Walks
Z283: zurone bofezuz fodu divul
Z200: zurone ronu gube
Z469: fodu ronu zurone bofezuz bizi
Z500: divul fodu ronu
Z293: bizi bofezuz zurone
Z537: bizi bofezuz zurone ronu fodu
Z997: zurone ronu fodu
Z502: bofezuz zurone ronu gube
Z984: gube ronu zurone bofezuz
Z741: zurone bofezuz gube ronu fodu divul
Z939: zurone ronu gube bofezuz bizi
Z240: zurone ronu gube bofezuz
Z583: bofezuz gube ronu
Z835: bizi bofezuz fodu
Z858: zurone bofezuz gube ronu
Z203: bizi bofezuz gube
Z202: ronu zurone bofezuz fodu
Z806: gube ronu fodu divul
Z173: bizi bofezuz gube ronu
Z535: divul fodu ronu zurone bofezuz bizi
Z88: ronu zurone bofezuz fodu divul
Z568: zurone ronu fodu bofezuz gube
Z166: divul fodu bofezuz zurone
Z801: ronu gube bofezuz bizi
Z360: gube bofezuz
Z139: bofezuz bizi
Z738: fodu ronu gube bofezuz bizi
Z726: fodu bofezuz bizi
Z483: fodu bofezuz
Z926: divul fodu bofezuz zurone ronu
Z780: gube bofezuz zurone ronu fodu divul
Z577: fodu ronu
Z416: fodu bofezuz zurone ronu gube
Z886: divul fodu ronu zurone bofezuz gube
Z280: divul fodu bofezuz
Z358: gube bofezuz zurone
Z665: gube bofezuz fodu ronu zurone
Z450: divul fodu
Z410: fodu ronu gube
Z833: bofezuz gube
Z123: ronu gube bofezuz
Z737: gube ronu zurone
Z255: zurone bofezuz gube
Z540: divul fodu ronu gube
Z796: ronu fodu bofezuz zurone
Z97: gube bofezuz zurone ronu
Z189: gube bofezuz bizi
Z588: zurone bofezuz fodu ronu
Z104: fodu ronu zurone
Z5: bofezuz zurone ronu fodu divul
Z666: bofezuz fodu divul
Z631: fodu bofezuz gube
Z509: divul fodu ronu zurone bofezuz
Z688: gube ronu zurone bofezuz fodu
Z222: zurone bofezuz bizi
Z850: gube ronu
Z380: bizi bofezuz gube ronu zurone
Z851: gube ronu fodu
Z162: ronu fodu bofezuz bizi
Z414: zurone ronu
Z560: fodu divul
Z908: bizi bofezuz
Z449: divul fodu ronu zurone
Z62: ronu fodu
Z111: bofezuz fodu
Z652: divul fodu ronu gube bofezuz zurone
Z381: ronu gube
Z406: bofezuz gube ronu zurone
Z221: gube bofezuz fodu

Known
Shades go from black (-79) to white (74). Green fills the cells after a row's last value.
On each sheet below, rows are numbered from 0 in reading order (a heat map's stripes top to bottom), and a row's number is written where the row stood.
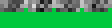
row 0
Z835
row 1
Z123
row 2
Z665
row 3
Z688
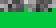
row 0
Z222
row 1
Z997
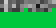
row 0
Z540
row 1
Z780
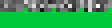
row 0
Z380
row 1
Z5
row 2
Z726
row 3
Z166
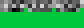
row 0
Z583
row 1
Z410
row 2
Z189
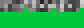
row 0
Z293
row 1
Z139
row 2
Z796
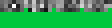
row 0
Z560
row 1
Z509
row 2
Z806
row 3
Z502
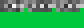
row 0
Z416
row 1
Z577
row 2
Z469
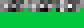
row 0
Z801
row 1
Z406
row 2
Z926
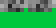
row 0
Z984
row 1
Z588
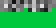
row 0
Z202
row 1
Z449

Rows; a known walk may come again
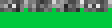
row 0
Z726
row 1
Z908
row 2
Z283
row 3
Z631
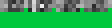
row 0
Z850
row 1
Z280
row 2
Z997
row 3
Z588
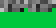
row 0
Z240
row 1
Z741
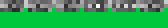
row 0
Z221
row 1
Z97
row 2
Z737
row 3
Z483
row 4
Z104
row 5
Z358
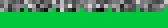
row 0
Z200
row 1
Z189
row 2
Z449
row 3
Z406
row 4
Z222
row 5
Z293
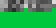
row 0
Z851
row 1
Z203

